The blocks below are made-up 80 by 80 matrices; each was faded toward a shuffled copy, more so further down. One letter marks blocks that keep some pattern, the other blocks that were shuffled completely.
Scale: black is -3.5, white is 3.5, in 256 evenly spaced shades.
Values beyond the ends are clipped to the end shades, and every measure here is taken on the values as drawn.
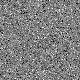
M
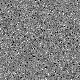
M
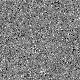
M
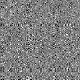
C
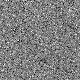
M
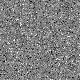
M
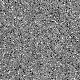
M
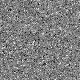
M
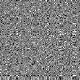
C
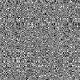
C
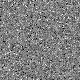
M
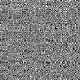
C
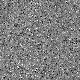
M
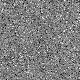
M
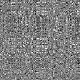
C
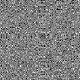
C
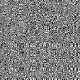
C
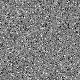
M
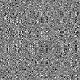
C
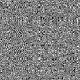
C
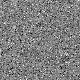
M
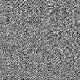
C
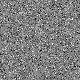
M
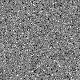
M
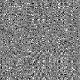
C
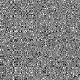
C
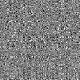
C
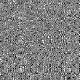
C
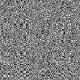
C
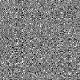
C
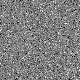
M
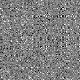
C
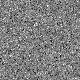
M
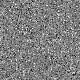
M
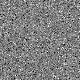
M
